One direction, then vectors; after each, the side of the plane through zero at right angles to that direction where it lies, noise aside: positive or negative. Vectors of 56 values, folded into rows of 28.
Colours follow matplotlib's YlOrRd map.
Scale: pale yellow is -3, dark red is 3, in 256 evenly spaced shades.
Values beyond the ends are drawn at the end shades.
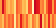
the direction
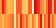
positive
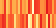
positive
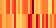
negative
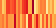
negative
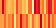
positive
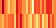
positive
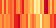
negative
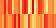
negative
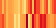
positive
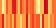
negative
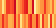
negative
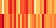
negative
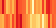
positive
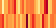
negative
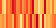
negative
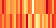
positive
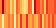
positive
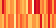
positive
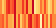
negative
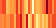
positive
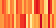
positive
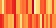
negative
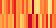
negative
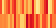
negative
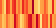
negative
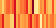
negative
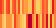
negative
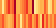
negative
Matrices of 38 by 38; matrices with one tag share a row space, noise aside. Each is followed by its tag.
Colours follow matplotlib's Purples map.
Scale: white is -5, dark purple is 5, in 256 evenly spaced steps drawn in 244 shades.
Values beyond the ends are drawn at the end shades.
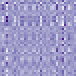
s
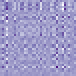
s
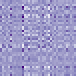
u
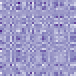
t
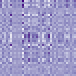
u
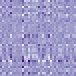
u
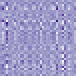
s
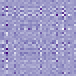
s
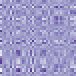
t
